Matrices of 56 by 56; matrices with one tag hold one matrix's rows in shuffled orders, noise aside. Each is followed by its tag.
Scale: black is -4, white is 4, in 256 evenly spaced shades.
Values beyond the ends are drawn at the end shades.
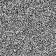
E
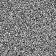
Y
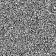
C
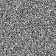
C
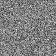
C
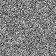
E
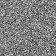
C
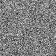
E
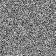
E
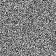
E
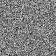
E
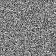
C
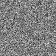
C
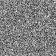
C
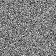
Y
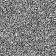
C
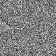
E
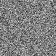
Y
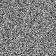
Y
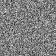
C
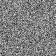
E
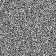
Y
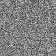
C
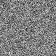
Y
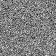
Y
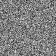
Y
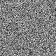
E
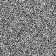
Y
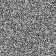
C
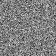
Y
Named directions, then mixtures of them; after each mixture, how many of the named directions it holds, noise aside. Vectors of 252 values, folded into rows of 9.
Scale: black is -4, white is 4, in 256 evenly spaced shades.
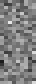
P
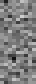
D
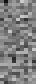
one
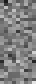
two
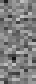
one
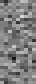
one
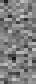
one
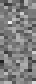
one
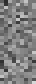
two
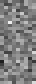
one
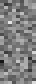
one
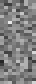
one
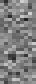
one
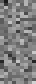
two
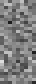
one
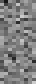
two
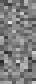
one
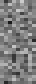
two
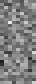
one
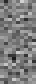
one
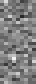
one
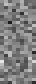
one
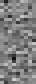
one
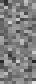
two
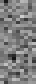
one
